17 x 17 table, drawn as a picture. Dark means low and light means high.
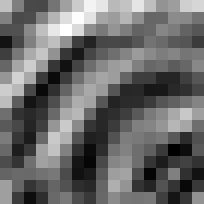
Neither half mirrors the other. The top part is higher, up to a seam about 20% of the way down. Concentric rings centre on the bottom right. Streaks slant up to the right. The top middle is the ninth with the highest average.
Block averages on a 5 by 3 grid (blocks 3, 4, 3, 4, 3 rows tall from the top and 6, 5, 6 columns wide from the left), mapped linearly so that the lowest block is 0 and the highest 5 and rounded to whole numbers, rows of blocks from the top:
3 5 3 | 2 2 1 | 1 2 1 | 2 0 1 | 1 1 0
